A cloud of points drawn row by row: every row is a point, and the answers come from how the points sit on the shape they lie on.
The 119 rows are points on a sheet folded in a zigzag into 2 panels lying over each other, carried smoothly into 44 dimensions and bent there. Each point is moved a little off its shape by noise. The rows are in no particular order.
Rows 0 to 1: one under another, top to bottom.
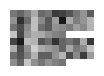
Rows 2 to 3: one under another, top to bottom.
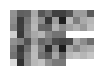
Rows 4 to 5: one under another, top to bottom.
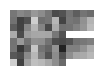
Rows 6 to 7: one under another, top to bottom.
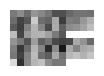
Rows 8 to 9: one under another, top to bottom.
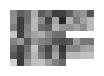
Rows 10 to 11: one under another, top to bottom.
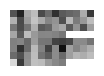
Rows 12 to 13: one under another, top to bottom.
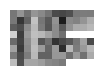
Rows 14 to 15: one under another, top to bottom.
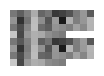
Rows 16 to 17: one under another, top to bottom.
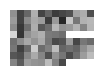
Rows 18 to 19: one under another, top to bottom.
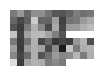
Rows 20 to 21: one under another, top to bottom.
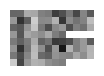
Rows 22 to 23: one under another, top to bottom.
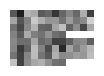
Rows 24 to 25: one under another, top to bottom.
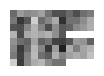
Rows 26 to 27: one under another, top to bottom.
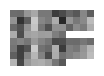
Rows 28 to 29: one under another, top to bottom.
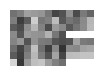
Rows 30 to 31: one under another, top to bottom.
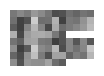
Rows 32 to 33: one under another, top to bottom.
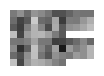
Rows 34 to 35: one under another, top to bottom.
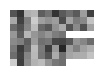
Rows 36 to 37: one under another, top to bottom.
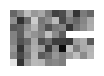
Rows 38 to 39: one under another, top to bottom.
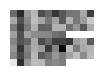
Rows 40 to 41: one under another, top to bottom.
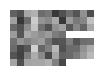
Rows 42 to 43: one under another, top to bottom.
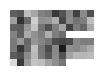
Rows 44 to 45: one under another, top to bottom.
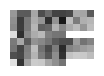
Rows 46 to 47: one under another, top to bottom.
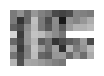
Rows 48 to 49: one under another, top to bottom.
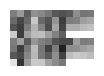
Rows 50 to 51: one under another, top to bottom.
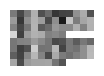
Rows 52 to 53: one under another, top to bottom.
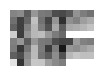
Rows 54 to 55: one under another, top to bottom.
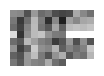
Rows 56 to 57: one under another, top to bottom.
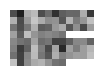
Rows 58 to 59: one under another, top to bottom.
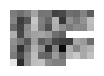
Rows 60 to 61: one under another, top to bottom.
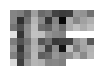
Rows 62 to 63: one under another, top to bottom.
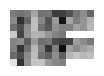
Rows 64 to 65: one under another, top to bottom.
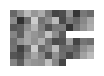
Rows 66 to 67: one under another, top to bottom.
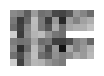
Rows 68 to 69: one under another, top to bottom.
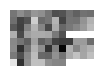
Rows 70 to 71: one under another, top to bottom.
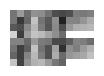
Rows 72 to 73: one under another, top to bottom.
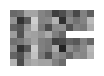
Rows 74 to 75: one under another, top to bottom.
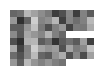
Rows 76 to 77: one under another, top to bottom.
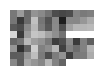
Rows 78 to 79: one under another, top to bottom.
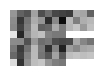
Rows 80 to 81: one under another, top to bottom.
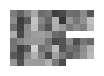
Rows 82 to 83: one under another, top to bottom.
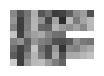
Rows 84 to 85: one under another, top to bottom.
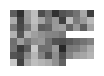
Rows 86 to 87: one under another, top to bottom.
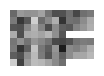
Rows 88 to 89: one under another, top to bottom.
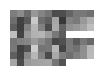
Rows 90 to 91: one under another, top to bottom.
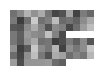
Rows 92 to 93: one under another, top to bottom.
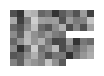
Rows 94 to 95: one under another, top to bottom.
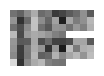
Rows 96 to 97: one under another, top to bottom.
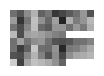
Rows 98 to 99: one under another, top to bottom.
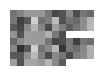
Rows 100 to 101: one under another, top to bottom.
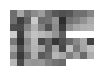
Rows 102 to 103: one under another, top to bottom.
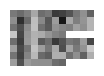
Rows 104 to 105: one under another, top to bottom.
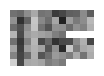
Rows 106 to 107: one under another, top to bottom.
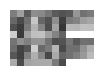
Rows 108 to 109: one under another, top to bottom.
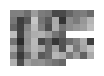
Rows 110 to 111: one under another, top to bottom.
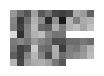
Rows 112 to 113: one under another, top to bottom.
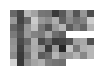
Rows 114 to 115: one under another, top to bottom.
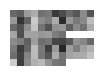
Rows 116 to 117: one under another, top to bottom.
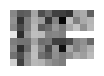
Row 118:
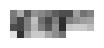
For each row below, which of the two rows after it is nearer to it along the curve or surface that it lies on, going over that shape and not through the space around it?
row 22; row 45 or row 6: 6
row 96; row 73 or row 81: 73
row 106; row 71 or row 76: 71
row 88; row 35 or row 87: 35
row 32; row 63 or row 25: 25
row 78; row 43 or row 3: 3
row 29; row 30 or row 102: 30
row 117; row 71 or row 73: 73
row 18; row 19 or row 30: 30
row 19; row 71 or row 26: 26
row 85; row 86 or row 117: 86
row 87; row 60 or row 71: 60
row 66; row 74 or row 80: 80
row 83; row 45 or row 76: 45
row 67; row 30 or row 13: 13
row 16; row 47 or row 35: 35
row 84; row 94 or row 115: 94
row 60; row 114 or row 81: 114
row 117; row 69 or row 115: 69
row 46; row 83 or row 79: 79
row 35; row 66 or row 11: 66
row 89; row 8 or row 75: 8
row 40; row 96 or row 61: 96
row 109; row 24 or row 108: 108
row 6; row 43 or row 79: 79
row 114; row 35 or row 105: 105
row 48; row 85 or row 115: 115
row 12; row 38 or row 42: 42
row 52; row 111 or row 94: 111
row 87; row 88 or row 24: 24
